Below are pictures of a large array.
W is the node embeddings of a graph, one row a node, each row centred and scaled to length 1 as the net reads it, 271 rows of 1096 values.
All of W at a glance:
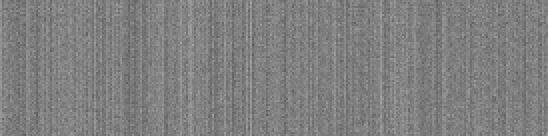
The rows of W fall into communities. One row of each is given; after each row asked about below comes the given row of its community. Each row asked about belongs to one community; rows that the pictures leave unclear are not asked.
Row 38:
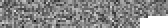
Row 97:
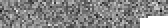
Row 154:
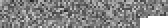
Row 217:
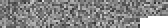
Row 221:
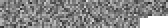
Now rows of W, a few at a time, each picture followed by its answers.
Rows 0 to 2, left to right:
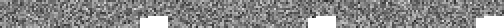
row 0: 217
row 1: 38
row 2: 38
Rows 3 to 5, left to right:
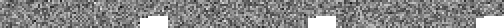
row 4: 217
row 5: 221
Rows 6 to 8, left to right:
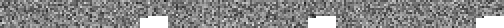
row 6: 38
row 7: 221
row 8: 217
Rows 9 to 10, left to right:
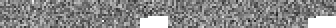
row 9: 221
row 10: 221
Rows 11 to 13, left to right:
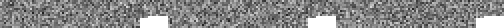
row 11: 38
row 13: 97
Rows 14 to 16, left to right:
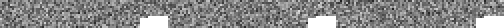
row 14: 221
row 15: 221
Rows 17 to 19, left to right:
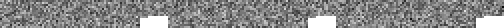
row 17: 217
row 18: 217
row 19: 154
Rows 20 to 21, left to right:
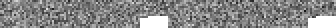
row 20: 97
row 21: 221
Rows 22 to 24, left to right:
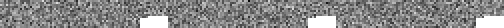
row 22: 221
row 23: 97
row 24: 217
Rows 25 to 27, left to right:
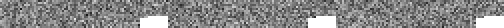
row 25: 217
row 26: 38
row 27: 97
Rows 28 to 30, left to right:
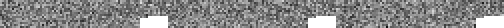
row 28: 221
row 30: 221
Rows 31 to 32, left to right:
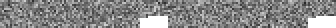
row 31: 97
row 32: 38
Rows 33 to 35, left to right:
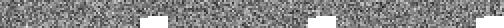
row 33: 154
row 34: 38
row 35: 38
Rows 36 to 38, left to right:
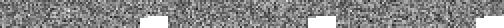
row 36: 217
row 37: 154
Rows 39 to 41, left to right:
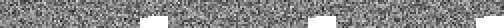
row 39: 217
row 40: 217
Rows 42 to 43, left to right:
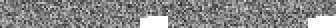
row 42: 217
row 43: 38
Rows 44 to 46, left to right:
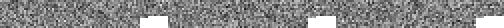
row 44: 154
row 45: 154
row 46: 154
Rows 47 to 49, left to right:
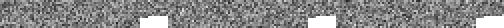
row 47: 38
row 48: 221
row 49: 221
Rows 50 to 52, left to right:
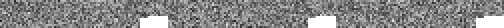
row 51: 221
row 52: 38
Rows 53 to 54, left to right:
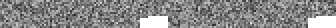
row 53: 38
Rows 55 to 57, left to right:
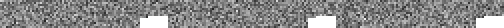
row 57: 154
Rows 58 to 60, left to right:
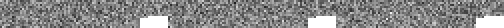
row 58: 217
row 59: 217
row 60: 217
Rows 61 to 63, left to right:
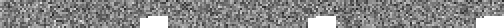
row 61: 221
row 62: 38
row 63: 217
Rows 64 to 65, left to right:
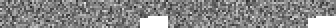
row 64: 221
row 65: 217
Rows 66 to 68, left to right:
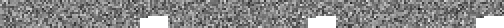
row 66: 221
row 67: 97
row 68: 221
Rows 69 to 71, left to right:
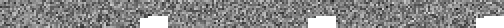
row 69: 221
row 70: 38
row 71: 97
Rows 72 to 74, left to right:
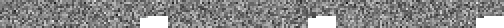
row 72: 154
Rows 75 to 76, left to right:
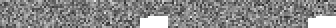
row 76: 217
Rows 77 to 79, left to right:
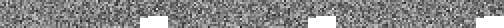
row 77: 221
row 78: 221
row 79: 38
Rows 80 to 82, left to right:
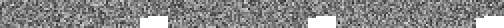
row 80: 154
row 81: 38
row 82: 217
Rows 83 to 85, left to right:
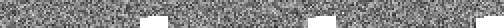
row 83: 217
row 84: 97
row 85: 97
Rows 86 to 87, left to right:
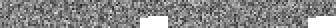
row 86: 154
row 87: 38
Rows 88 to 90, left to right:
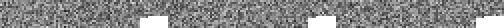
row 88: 221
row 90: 38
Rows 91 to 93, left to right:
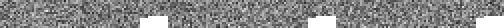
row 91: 221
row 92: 38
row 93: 154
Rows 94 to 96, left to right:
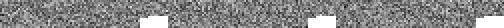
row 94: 97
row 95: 38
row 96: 154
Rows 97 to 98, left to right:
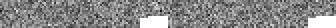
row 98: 217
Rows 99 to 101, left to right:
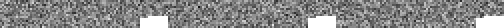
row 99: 217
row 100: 97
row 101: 38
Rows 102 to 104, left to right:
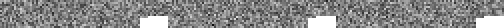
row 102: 154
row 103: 217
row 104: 38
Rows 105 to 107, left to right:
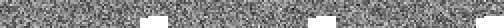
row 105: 221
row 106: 154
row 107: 97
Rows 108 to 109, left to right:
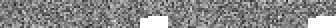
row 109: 221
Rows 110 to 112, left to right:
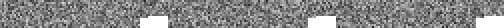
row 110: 154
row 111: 154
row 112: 38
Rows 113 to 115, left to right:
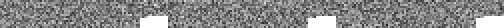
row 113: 217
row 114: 38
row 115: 97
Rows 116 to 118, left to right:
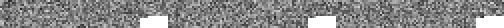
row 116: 221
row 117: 154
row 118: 38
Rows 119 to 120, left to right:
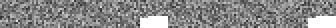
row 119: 154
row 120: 38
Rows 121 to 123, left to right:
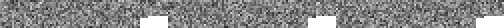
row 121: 154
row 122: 38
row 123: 221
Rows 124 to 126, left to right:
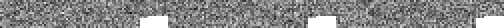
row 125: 154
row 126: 97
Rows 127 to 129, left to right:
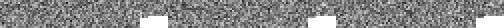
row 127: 97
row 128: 38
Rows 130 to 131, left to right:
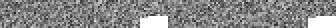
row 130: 97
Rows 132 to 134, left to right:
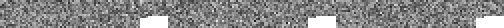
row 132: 221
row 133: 217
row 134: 97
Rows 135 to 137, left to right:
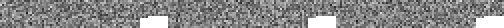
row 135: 154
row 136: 154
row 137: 221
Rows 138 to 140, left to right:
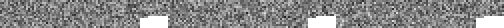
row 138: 217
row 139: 38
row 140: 217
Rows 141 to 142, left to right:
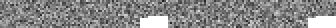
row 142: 154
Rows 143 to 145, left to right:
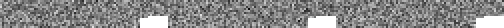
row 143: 97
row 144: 221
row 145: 221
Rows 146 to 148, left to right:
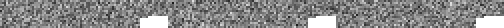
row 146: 221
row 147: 221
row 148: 154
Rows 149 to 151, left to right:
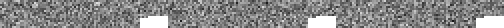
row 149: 97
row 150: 221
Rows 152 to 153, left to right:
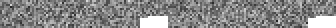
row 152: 154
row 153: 38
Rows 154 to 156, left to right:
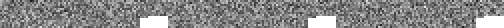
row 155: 217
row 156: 38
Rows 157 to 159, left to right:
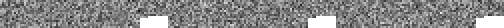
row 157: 221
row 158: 221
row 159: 154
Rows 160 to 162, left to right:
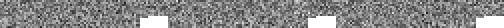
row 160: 217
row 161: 154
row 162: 217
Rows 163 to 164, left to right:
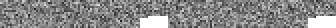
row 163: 97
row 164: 154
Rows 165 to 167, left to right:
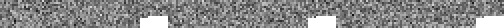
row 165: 217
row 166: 97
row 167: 221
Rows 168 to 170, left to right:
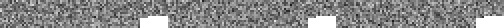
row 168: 38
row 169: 221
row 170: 38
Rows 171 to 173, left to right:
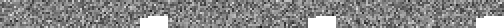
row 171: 97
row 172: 154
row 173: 217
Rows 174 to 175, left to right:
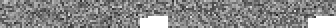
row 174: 97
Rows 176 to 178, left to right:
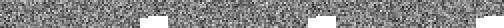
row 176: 38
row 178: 97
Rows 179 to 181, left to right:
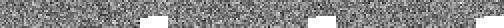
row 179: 221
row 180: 154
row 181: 97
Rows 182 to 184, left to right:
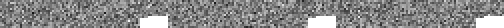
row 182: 97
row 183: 221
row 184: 38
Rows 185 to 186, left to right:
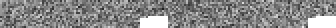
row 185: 221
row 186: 217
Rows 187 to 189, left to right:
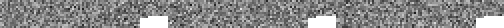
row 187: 221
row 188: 221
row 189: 154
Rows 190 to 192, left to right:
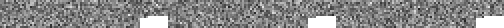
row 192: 38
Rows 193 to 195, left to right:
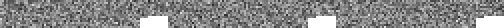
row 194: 38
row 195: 217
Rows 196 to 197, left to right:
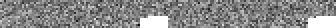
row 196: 217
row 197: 221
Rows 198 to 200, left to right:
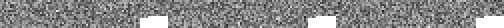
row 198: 97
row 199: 38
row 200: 38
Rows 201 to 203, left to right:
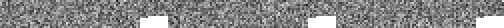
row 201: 221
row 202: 97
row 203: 154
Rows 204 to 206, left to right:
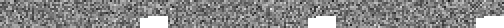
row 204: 38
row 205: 154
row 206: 97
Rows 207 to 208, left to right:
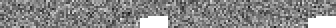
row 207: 38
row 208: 217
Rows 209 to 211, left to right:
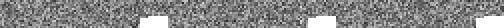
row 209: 221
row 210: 221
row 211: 97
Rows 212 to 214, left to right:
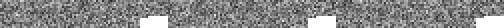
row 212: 97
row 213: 97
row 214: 38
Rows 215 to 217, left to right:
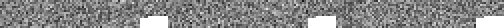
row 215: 221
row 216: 154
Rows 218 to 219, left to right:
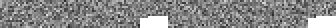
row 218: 154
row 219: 217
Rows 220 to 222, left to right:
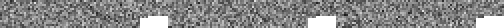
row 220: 154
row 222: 217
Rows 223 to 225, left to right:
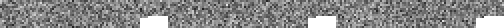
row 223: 221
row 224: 154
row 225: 221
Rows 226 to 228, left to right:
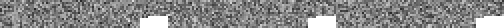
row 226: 97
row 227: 38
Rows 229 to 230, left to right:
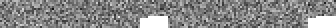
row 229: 221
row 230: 97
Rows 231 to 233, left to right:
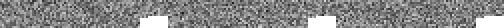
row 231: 97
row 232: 217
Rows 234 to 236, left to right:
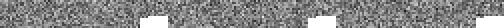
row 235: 97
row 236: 221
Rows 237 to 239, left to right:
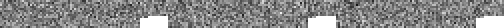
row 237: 38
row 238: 154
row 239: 154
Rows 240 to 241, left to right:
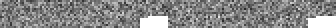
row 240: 154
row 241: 97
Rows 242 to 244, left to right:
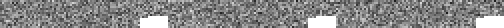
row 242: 97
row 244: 221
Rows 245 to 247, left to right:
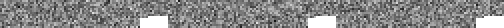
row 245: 97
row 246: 97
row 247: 38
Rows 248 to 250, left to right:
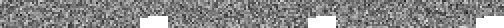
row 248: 154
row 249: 38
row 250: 217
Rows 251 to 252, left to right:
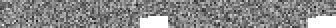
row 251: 97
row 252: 97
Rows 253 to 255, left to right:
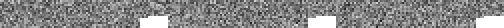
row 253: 97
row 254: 217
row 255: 217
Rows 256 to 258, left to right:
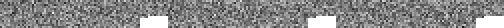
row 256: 217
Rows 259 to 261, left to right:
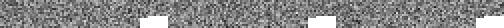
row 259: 38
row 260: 154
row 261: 217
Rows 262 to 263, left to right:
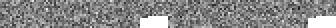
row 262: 221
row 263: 217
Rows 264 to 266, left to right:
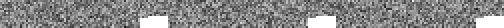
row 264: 97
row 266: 38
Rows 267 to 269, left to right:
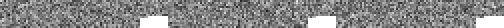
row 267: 217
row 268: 154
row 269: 217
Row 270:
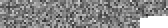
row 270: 221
